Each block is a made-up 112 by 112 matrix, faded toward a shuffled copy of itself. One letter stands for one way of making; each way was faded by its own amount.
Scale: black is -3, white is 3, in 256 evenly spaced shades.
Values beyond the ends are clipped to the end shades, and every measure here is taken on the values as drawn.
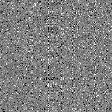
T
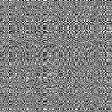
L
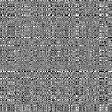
L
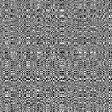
L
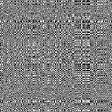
L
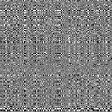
L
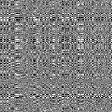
L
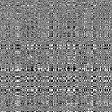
L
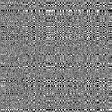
L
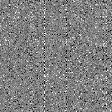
T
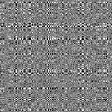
L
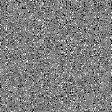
T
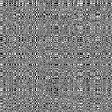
L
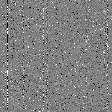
T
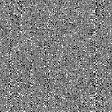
T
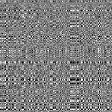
L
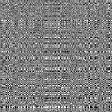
L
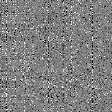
T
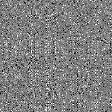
T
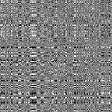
L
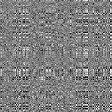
L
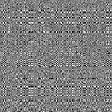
L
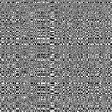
L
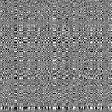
L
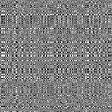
L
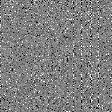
T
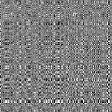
L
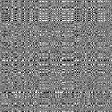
L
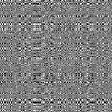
L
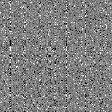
T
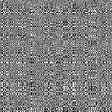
L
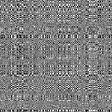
L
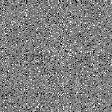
T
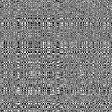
L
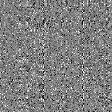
T
